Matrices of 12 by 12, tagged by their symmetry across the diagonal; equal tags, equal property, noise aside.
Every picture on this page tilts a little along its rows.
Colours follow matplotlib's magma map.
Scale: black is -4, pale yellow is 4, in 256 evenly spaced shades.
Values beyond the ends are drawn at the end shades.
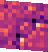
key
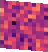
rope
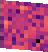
key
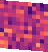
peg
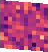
peg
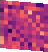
peg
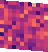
peg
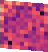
key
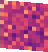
key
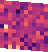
rope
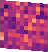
rope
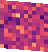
rope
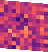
rope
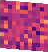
peg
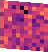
rope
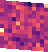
rope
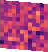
key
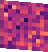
key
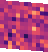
peg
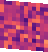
peg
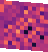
key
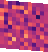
peg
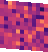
rope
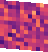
peg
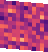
rope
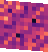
key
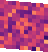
key
